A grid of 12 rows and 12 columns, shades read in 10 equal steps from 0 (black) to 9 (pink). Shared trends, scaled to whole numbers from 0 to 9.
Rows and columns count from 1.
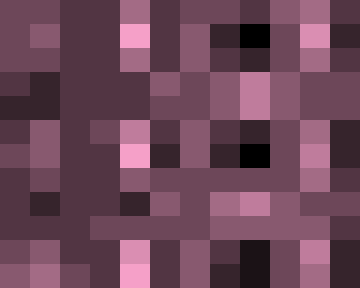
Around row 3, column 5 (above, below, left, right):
9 3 3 3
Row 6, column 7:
5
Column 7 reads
4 5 5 4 4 5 5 4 4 4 5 5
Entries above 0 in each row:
12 11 12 12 12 12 11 12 12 12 12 12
